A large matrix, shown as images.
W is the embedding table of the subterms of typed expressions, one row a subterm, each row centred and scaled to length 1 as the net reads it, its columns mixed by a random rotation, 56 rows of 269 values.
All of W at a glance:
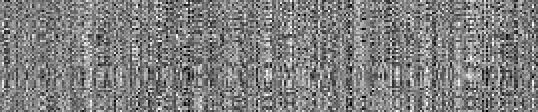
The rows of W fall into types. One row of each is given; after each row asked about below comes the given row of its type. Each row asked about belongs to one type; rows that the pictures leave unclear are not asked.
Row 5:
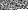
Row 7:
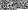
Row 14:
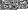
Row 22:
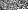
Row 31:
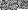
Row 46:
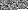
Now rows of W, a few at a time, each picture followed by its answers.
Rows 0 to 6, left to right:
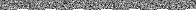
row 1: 7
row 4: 7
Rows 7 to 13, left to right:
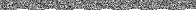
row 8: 5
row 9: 14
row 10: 7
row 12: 31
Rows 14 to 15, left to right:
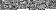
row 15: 31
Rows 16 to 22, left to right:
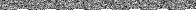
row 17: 22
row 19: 22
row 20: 14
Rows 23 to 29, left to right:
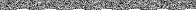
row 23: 46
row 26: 22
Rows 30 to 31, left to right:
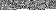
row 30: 5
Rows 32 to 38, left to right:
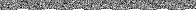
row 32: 31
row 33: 46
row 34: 46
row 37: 5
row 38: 5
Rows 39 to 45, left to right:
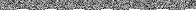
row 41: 31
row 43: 31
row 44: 46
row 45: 31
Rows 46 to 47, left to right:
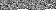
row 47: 22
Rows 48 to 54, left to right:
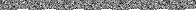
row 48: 14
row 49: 46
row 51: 46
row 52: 46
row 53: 14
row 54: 14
